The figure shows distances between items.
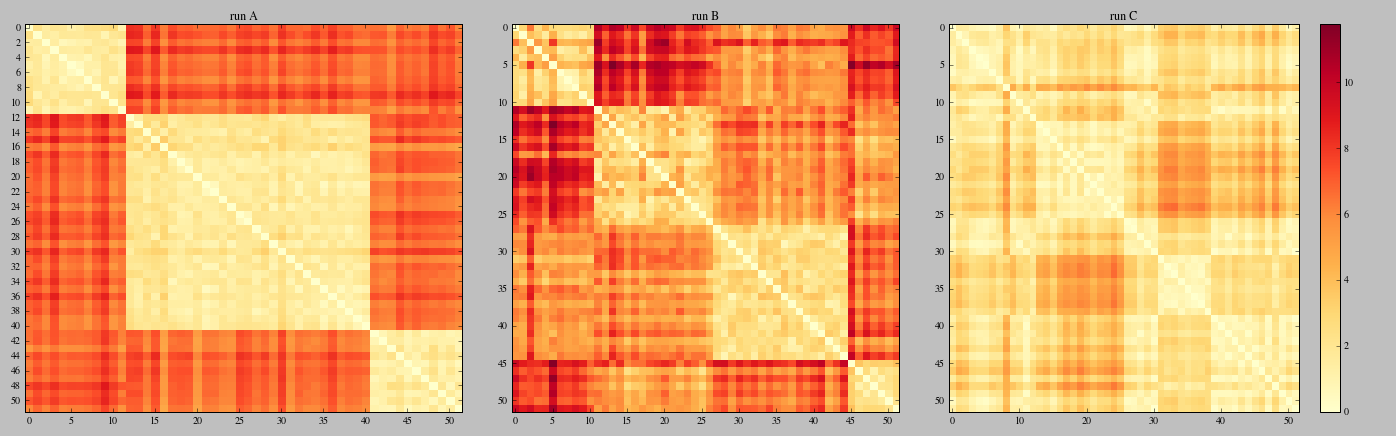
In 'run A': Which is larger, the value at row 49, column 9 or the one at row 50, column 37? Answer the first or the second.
the first
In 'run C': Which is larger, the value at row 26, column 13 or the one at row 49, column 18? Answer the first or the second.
the second
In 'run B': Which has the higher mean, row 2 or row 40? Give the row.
2
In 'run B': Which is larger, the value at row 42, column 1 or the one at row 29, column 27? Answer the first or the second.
the first
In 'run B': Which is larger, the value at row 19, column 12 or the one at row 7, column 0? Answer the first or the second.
the first
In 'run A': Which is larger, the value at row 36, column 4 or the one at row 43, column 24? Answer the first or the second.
the first
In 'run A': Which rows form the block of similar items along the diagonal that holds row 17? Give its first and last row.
12 to 40
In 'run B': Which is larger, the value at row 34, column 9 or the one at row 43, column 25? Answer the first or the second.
the second
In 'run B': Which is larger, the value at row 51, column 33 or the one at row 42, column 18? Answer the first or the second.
the first
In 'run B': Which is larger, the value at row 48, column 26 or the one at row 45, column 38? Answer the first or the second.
the second
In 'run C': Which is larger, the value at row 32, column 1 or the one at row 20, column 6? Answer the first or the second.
the first
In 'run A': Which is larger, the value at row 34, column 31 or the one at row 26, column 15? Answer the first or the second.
the second
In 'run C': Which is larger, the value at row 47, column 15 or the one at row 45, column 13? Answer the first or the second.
the second
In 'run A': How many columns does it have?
52
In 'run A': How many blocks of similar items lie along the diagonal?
3
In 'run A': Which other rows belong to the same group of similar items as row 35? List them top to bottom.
12, 13, 14, 15, 16, 17, 18, 19, 20, 21, 22, 23, 24, 25, 26, 27, 28, 29, 30, 31, 32, 33, 34, 36, 37, 38, 39, 40
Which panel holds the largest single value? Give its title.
run B
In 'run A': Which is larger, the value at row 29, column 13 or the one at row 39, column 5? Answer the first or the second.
the second
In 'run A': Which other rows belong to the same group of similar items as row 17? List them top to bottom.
12, 13, 14, 15, 16, 18, 19, 20, 21, 22, 23, 24, 25, 26, 27, 28, 29, 30, 31, 32, 33, 34, 35, 36, 37, 38, 39, 40
